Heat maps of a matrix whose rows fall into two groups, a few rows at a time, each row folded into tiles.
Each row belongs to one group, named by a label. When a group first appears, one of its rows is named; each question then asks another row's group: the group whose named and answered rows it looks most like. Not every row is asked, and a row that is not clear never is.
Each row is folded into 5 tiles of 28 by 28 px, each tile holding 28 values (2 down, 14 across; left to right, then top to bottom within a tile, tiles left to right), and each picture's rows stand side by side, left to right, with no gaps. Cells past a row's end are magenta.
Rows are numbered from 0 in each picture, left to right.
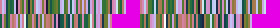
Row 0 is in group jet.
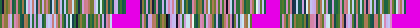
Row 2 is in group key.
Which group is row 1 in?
key
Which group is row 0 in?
key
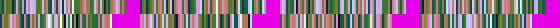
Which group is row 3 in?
key
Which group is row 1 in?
jet
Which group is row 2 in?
jet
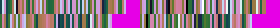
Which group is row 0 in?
jet
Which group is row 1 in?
jet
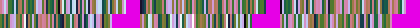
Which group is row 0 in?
jet
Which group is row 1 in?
key
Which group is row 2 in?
jet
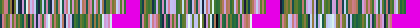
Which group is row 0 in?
key
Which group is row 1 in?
key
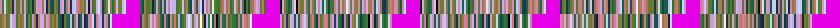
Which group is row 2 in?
jet
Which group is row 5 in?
jet
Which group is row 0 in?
jet
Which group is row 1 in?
key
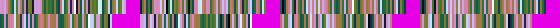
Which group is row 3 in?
key
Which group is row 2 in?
key
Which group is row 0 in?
jet
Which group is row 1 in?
jet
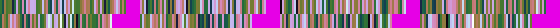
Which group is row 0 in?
key
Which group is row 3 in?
key
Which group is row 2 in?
jet
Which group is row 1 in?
jet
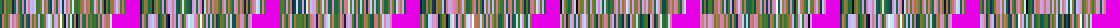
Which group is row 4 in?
jet
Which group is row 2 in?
key
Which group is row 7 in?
jet
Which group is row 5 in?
jet
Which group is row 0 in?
key
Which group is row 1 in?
key
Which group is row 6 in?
key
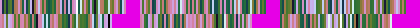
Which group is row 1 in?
key
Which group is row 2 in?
key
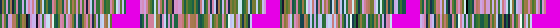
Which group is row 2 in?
key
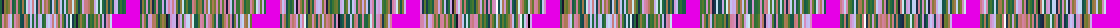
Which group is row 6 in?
jet
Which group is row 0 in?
key
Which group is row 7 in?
jet
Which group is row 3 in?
jet
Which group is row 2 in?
jet
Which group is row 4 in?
key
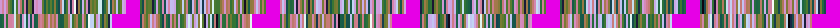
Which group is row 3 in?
key
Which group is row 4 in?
key
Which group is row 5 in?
key
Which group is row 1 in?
key
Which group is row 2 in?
jet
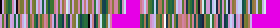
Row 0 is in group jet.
